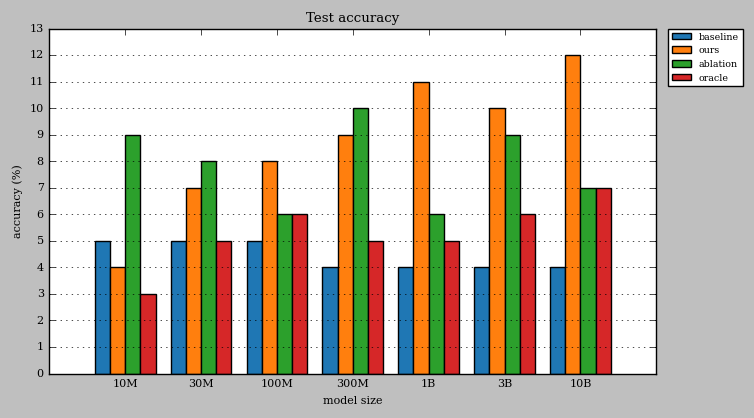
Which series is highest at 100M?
ours
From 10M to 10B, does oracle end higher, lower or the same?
higher
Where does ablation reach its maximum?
300M
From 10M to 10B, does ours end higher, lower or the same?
higher
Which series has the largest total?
ours
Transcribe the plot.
Title: Test accuracy
x-axis: model size, ticks 10M 30M 100M 300M 1B 3B 10B
y-axis: accuracy (%), ticks 0 1 2 3 4 5 6 7 8 9 10 11 12 13
Legend: baseline, ours, ablation, oracle
Values:
baseline: 5 5 5 4 4 4 4
ours: 4 7 8 9 11 10 12
ablation: 9 8 6 10 6 9 7
oracle: 3 5 6 5 5 6 7
